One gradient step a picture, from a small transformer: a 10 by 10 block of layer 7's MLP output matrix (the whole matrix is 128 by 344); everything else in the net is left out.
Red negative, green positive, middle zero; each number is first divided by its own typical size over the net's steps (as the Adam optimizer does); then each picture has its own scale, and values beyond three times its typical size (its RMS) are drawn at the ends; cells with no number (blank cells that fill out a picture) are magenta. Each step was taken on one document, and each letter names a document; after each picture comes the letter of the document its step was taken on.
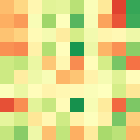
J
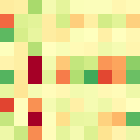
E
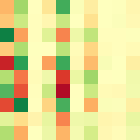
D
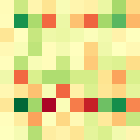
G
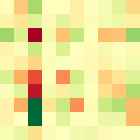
E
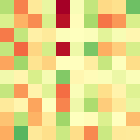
G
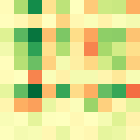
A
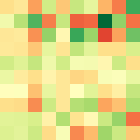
A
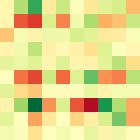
A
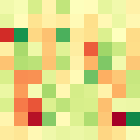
G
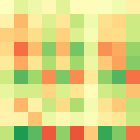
J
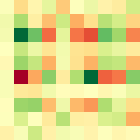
G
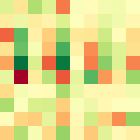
G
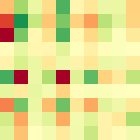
D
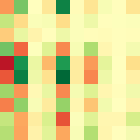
D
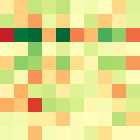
E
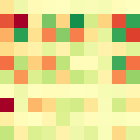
J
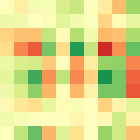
J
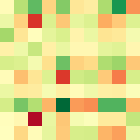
A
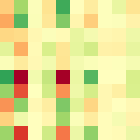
D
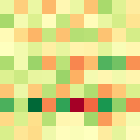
A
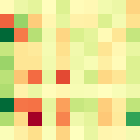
E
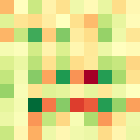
A
